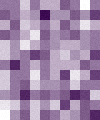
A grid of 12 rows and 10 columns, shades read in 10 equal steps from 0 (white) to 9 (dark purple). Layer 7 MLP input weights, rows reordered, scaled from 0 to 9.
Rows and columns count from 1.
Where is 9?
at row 2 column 5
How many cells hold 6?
17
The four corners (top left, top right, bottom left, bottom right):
5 5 0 8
